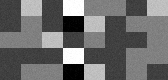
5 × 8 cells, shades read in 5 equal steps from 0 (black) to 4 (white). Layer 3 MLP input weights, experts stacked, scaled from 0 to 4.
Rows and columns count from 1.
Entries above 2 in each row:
3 1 1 1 1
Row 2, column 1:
1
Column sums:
6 10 8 9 11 6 8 10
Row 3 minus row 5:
1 0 1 1 -1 0 -1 1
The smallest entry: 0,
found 2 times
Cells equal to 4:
2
